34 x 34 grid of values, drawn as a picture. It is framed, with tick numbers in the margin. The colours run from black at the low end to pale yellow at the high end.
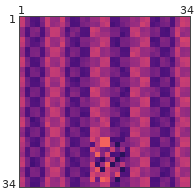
Odd patch: rougher, in the bottom middle. Stripes: upright, repeating 4 times. Roughest part: bottom middle. Slope: none.
